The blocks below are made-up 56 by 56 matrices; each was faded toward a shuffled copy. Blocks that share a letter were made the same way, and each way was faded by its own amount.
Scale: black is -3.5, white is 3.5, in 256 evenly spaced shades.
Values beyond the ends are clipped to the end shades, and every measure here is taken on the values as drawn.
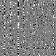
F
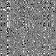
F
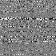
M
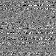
M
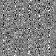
F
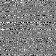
M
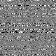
M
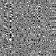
F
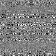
M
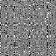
F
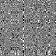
F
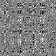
F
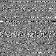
M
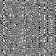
F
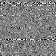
M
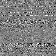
M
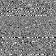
M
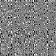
F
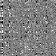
F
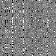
F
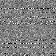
M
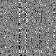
F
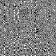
F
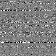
M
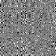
F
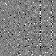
F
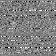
M
